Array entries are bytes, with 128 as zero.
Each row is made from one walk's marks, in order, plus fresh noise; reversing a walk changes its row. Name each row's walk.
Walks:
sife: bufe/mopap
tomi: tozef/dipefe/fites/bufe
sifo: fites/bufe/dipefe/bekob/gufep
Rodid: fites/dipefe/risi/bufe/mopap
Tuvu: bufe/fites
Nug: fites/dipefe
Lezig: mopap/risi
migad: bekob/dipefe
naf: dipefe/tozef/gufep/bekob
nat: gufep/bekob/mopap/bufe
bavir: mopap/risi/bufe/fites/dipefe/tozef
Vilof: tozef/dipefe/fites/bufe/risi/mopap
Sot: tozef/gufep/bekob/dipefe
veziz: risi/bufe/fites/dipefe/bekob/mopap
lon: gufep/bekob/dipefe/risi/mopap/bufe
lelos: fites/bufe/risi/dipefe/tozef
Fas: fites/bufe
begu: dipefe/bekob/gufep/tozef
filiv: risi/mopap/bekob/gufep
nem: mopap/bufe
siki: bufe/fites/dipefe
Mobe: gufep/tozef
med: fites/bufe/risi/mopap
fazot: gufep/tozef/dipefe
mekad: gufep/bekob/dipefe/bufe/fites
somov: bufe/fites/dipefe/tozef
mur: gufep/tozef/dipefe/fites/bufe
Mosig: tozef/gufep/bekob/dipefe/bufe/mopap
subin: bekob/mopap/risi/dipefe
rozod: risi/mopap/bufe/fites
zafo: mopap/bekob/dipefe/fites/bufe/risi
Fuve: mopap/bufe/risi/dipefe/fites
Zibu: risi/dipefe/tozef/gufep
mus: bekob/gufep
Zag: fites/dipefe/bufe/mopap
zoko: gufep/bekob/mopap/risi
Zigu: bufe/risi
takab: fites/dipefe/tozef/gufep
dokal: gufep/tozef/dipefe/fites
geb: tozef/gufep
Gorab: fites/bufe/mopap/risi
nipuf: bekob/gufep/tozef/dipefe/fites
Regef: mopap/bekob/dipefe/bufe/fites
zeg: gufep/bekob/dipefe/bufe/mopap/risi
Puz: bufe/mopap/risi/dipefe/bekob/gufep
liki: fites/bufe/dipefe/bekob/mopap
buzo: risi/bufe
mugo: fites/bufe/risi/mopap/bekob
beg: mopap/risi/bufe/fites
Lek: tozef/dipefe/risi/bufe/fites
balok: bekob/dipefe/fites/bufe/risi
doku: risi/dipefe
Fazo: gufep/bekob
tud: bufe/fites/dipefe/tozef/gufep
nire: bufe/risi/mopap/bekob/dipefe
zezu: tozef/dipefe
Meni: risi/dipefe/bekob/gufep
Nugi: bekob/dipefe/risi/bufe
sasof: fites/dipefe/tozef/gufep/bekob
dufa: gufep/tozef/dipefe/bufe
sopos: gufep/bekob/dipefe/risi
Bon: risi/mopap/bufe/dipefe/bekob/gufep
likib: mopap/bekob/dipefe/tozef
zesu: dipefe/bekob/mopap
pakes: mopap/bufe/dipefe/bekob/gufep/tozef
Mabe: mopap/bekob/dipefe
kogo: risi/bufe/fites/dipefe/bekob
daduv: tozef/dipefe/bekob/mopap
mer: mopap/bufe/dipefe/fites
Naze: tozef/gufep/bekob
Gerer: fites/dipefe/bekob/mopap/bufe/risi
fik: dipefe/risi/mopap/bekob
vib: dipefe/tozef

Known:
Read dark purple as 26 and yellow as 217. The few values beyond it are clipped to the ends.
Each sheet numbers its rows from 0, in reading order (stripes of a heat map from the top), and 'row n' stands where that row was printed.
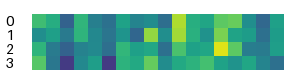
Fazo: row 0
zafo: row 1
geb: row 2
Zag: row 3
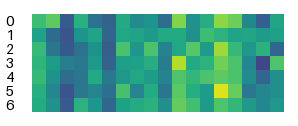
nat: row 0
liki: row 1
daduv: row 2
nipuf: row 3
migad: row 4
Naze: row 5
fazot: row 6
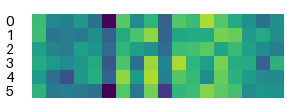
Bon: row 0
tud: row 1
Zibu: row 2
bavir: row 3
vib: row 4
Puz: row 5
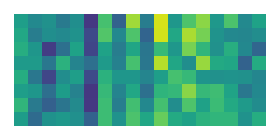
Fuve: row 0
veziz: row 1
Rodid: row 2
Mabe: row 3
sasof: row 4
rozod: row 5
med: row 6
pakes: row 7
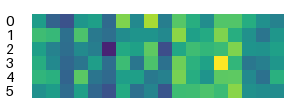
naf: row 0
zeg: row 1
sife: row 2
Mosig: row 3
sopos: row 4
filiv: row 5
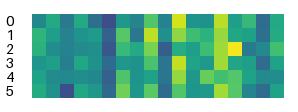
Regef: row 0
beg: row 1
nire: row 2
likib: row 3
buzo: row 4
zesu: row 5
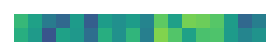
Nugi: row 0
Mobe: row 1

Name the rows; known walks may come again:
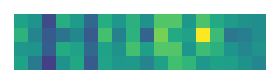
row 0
dokal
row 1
Sot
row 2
mur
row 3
takab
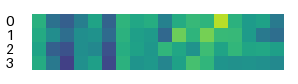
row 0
zezu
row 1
doku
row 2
sifo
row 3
sasof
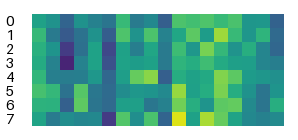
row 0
Meni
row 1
daduv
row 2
Rodid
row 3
Nug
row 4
somov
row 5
zeg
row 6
sopos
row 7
kogo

